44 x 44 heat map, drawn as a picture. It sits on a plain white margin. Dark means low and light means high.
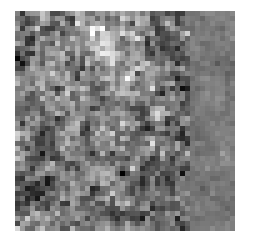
Ninth with the highest average: top middle. Average level on the scale: 50%. Mirror symmetry: none. Seam: vertical, 80% of the way across, the right part calmer. Odd rows or columns: none.
